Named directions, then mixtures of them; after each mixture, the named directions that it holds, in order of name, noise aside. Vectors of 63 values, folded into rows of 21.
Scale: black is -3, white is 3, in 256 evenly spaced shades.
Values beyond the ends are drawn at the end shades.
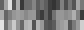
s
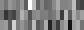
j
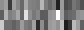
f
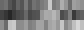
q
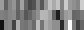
f, j, s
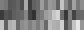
f, q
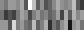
j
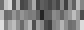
s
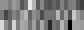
f, j, s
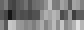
q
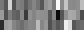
f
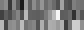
f, q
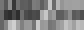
f, q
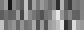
f, q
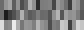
j, q, s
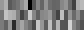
j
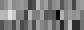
f, j, q
